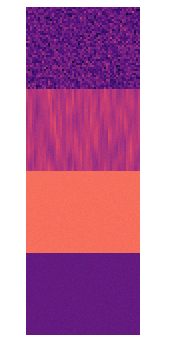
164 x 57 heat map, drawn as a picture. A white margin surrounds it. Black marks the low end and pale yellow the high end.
It is made of 4 by 1 panels. Panel 1,1: low, fine-grained. Panel 2,1: middling, streaked downward, faint in contrast. Panel 3,1: high, flat. Panel 4,1: low, flat.
